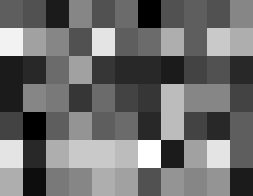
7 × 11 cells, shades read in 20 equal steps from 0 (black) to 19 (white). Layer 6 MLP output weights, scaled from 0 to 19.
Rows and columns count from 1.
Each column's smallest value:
2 0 2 4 4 3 0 2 5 3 2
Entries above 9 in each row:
2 7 1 4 2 8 7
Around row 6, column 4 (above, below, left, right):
11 10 13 15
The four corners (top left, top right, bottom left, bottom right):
7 10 13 2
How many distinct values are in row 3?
7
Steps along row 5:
down up up down up down up down down up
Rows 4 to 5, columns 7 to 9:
4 14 10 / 3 14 5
